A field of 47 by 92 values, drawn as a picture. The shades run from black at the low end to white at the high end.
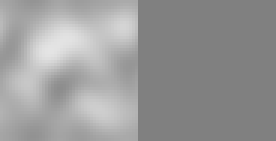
It is made of 1 by 2 panels. Panel 1,1: high, smooth. Panel 1,2: middling, flat.
